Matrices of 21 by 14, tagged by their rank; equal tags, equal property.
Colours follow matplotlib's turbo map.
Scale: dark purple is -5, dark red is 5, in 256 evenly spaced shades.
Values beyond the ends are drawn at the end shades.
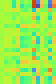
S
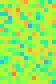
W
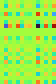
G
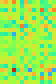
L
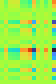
G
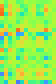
S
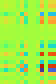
G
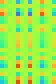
G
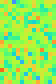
W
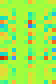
S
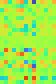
L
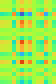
G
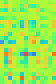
L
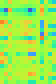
L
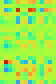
S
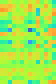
L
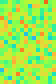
W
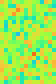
W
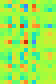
S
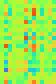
S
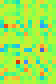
L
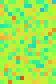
W
